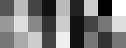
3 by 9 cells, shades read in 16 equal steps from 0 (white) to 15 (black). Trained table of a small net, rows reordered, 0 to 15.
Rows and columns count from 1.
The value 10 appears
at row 1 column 1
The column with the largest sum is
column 6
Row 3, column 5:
1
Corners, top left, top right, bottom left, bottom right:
10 0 8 8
